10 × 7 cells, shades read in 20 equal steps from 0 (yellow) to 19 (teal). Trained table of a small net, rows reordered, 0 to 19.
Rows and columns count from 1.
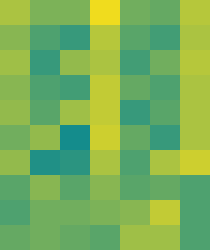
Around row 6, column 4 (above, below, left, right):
4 6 19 12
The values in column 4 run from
0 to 13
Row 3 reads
7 16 8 6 15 11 5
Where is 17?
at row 7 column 3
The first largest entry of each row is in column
6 3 2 3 5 3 2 7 1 7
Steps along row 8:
down up down up down up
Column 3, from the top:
10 16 8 15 7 19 17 13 11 12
